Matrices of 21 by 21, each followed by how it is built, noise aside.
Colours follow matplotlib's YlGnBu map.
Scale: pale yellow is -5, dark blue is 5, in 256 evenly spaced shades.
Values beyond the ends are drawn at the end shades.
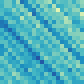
Toeplitz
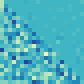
lower triangular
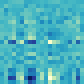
low rank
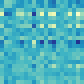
low rank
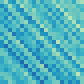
Toeplitz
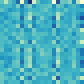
low rank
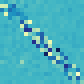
banded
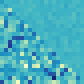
lower triangular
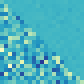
lower triangular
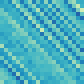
Toeplitz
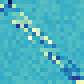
banded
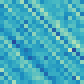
Toeplitz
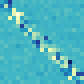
banded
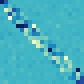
banded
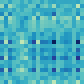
low rank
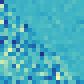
lower triangular
